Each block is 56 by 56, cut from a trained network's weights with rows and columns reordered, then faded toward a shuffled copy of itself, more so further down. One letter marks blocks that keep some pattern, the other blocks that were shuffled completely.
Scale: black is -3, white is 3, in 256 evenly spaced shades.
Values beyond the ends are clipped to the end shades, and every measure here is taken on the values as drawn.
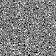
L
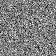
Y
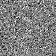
L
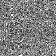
L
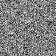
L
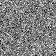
Y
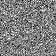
Y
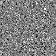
L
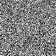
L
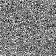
Y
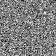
Y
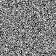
Y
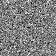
Y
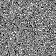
Y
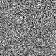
L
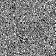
L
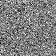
Y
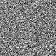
L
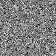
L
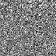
L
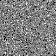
L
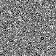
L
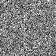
Y
